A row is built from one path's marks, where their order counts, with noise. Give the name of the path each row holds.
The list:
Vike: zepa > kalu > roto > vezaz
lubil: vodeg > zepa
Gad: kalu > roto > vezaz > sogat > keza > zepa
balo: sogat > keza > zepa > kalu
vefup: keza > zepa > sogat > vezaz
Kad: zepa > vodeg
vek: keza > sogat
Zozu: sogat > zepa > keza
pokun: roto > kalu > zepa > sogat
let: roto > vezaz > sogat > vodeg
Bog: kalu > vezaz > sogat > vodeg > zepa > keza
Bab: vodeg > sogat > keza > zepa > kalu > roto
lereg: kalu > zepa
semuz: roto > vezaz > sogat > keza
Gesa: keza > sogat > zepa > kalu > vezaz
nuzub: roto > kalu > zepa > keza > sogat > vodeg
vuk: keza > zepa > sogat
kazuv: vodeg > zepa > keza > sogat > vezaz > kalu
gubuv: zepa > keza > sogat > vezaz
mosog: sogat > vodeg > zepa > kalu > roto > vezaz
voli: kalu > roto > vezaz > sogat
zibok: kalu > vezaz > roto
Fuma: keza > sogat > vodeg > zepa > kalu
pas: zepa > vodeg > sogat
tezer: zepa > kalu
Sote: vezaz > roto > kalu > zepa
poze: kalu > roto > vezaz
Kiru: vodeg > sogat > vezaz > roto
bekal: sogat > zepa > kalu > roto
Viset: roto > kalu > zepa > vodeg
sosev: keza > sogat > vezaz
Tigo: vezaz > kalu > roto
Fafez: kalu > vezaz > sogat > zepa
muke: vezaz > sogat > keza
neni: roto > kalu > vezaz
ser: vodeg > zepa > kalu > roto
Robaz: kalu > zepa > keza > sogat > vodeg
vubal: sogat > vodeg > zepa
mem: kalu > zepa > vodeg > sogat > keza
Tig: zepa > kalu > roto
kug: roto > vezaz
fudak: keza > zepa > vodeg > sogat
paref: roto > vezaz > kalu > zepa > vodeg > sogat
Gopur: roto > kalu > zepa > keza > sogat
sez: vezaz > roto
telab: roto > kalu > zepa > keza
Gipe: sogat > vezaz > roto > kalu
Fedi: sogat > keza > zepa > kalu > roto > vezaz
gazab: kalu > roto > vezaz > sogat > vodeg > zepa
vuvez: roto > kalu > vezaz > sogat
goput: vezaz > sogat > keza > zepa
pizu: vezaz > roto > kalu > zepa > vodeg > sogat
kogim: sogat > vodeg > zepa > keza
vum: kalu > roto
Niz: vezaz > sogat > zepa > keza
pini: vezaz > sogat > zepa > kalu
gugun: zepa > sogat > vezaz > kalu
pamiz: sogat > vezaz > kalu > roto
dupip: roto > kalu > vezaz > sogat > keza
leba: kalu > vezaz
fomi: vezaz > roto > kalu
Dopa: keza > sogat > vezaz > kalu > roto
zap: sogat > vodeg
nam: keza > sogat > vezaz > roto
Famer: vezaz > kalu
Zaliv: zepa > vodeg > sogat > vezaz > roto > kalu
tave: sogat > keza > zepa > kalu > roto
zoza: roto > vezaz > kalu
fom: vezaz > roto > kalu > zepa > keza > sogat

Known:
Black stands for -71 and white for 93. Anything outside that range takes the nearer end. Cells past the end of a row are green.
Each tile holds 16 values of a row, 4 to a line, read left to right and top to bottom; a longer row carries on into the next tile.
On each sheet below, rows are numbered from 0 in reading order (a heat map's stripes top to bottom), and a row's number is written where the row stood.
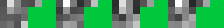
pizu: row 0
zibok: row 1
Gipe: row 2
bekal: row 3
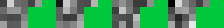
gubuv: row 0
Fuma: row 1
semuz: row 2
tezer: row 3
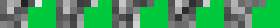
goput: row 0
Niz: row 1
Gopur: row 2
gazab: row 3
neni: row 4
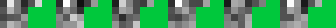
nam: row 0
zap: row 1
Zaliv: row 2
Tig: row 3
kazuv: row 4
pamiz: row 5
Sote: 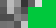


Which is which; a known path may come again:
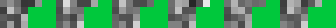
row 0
semuz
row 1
fom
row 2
paref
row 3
goput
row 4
neni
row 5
pini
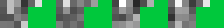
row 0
Sote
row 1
leba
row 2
tave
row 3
sez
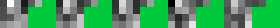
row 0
pamiz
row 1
balo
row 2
Gipe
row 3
tezer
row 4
pokun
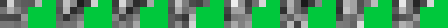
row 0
vefup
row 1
Gad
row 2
Robaz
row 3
Gopur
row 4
Tigo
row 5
let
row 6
Famer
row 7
nam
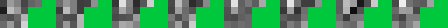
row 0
zoza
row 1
dupip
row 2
Dopa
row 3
nuzub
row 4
poze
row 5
voli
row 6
Fafez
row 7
mosog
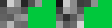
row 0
Kiru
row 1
gugun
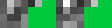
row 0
mem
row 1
zibok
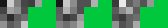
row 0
Zaliv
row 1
Fuma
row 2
Vike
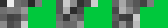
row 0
pas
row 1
gazab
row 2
telab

